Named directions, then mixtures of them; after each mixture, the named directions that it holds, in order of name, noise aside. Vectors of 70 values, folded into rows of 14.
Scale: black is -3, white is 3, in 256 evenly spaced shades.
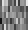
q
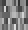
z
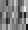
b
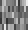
b, q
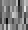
b, q, z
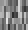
b, z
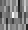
b, q, z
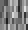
b, z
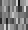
b, q, z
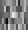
b, q, z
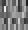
z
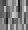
b, z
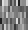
q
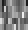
q, z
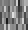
b, q, z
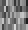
b, z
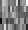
b, q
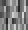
b, z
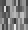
z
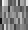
q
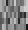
b, z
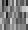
b, q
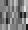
b
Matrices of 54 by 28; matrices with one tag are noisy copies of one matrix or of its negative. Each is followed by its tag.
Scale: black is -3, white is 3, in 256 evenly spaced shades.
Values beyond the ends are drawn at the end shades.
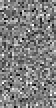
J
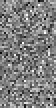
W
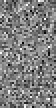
W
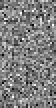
J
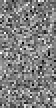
W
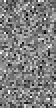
W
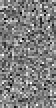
J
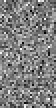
W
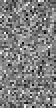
W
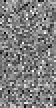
W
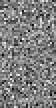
J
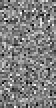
J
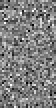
J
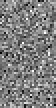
W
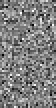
J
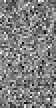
W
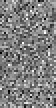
W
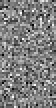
J
